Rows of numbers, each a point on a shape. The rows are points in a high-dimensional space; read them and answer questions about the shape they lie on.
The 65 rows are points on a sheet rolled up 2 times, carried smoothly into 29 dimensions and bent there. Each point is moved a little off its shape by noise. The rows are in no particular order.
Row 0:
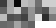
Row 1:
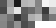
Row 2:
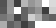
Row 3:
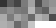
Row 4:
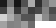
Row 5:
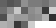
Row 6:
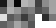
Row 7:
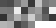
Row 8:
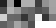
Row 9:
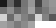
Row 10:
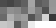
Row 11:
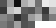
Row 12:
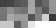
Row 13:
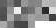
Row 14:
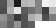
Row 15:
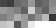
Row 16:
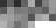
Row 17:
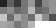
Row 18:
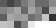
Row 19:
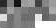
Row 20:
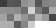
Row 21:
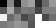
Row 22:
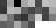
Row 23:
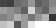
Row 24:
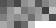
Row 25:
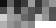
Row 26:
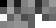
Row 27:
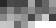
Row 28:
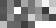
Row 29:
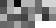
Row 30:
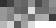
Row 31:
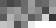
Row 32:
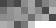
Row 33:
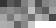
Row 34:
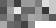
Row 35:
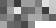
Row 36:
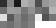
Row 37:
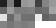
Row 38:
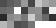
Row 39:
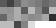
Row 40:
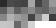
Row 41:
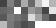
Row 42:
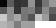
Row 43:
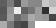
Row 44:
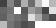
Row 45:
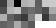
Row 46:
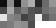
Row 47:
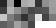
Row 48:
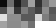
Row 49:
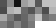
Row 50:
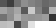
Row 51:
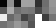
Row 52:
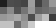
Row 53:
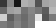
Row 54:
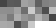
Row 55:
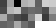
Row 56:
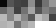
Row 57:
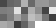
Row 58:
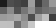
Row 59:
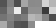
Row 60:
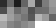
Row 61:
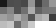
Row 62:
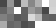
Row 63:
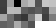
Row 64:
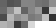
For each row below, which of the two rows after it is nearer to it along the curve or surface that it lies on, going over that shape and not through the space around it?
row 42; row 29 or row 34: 29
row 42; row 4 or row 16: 4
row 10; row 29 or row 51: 51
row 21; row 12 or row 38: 12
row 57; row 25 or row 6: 25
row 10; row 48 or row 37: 48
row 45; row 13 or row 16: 13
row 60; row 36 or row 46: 36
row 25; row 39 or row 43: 39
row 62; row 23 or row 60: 23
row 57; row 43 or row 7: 43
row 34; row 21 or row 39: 39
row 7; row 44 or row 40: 44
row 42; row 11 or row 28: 11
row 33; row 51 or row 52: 52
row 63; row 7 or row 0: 0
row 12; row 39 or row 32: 39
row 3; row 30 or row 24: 24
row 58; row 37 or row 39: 39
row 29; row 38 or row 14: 14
